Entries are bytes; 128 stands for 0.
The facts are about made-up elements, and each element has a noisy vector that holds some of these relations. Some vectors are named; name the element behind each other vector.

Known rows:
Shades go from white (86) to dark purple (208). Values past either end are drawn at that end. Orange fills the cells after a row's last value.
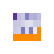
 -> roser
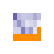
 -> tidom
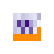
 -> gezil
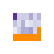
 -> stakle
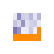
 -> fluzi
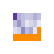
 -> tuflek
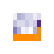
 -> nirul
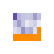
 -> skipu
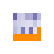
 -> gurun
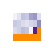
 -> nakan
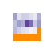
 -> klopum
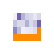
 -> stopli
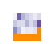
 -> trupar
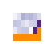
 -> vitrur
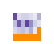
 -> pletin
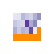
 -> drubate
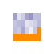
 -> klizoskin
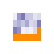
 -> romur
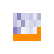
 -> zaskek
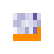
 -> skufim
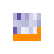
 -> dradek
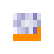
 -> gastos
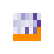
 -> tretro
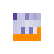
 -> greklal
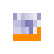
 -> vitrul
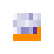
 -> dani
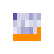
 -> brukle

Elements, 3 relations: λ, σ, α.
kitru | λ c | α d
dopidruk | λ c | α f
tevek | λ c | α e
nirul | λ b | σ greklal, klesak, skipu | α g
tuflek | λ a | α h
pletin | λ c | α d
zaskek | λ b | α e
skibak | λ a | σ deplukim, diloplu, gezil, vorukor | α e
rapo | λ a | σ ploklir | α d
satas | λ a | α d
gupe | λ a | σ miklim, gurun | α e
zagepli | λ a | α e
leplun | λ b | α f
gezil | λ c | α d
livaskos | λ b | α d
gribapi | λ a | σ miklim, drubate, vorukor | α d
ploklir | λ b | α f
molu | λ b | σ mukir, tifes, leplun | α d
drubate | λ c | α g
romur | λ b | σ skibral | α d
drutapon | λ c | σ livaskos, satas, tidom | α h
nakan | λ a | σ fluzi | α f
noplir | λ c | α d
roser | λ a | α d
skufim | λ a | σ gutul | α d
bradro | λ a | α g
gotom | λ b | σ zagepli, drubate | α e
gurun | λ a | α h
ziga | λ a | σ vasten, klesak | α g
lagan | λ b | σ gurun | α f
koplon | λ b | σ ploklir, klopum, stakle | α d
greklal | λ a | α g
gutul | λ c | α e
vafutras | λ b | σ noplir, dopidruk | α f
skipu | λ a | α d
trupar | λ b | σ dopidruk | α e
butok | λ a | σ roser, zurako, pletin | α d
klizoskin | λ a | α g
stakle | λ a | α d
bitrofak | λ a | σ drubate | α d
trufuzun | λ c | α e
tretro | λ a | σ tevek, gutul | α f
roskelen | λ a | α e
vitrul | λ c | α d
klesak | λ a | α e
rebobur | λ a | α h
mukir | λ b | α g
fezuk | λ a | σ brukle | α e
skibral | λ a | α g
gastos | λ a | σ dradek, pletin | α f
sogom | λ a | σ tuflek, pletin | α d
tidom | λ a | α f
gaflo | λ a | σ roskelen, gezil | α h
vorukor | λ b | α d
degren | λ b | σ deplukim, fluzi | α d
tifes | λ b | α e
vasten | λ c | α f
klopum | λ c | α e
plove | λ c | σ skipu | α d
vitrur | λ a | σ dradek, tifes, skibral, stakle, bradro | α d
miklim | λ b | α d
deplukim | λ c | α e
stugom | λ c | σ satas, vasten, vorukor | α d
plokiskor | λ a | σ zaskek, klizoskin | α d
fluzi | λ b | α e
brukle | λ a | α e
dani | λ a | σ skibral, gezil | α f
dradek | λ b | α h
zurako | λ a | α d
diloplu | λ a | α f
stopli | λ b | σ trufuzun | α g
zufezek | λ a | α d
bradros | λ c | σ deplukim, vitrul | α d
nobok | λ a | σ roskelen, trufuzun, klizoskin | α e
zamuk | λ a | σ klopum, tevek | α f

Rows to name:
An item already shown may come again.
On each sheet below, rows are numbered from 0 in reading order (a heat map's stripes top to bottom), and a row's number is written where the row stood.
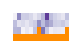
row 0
molu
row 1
ploklir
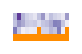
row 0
ploklir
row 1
vitrul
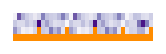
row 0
koplon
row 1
zagepli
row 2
koplon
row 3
zagepli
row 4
stugom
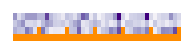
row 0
satas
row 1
ploklir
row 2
skibral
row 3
gribapi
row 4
bitrofak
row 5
skibak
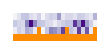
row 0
drutapon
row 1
dani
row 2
gezil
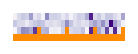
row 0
dani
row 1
molu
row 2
gupe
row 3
deplukim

